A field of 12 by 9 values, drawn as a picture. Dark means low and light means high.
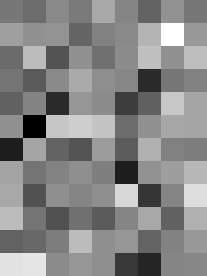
Calmest part: top middle. Roughest part: middle left. Average level on the scale: 50%. Odd rows or columns: none. Ninth with the lowest average: middle left.
